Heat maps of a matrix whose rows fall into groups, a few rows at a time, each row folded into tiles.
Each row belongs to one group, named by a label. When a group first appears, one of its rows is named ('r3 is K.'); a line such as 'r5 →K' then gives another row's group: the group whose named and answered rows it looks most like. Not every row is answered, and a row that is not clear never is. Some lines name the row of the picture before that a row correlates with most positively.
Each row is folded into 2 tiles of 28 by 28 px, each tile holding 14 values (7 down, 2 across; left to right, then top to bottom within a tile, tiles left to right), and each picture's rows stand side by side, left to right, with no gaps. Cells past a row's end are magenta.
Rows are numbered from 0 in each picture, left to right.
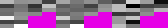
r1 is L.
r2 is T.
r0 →L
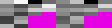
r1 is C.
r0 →C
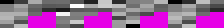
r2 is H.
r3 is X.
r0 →X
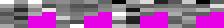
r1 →L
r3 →C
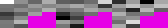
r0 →C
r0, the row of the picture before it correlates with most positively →0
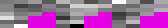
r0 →L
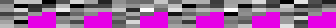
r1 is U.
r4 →U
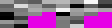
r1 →U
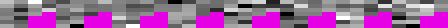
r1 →H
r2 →L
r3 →X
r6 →L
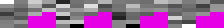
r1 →H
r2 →H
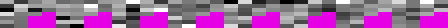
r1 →H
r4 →T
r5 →X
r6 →C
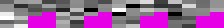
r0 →L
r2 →U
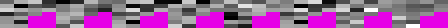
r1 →X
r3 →T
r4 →H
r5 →U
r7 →L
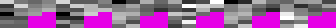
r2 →X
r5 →L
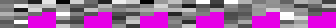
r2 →C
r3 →U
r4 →C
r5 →L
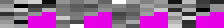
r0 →U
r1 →L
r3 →T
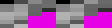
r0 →X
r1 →X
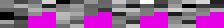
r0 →H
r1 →X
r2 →U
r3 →U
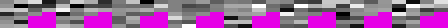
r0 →U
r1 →U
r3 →L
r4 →H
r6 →H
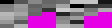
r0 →X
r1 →U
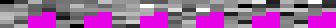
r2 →H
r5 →U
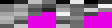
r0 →X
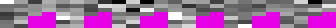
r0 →C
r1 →L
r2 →T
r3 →L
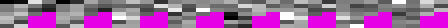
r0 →X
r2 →L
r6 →L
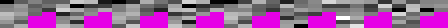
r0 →X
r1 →U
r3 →U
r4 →X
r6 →L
